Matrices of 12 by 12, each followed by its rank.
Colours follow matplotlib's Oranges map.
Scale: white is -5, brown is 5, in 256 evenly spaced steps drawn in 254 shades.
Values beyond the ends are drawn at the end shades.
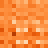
two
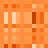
one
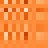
one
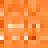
two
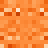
two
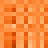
one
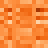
two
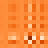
one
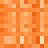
two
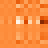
one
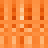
one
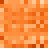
two
